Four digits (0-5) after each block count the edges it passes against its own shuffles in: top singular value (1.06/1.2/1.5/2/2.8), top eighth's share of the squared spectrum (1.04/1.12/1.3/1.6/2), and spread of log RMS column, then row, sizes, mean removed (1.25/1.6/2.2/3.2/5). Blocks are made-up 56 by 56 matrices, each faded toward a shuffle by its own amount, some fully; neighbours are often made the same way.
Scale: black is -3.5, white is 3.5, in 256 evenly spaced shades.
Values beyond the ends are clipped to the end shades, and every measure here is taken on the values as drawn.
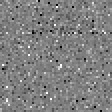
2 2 0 0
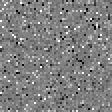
0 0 0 0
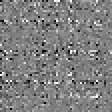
2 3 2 3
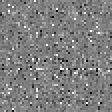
2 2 1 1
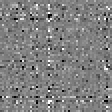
2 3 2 3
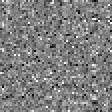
3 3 1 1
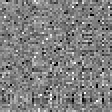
4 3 2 2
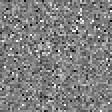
1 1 0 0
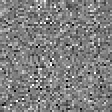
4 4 2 1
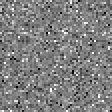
2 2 0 0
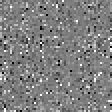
2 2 2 1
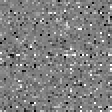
2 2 1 2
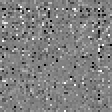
2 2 1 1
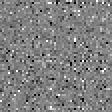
3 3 1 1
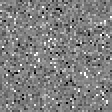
1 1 0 0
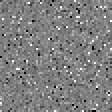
0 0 0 0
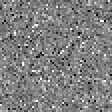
0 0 0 0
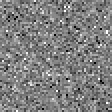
0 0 0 0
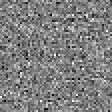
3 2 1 1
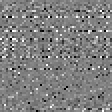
4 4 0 3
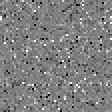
1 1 0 0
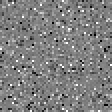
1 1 0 0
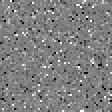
0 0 0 0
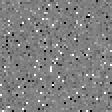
0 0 0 0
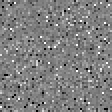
0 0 0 0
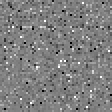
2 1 0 0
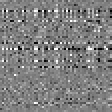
4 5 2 3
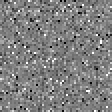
2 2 0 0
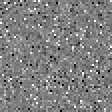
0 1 0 0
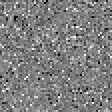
1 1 0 0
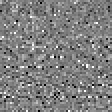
3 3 0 2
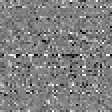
3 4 1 3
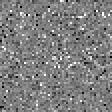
3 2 0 1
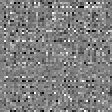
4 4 2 3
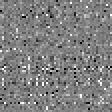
3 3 1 2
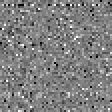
3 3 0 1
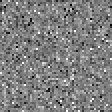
0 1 1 0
